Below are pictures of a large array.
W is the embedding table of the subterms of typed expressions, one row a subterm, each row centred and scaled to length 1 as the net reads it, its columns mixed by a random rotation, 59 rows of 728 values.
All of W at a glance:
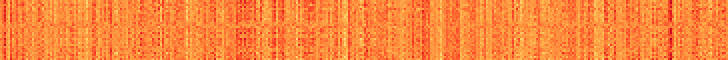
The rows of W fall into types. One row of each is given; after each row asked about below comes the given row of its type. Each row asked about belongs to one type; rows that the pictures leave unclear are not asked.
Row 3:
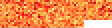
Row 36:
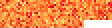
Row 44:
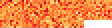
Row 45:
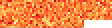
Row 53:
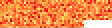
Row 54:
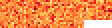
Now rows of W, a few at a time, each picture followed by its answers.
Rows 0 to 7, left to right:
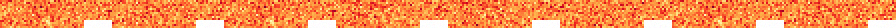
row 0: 45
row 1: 53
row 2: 45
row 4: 3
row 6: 45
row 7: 53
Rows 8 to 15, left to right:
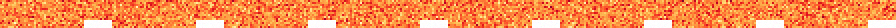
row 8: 54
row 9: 3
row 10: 54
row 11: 53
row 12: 44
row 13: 54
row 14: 44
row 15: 3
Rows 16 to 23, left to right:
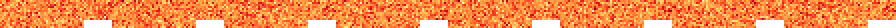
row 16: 36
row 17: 44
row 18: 3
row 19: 54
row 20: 44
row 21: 54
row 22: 36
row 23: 3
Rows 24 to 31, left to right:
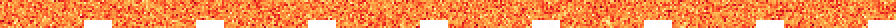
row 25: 36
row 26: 53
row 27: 44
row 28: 36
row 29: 45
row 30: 54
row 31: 36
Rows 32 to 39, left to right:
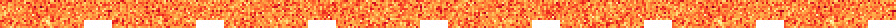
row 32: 45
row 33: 53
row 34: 36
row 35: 54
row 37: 44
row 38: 45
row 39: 45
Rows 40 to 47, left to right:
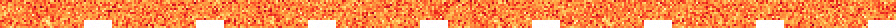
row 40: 45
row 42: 53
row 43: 36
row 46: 53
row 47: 36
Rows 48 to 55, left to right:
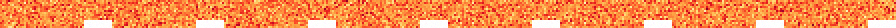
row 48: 54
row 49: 3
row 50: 3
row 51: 44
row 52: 53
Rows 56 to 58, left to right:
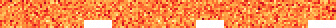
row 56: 44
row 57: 36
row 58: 54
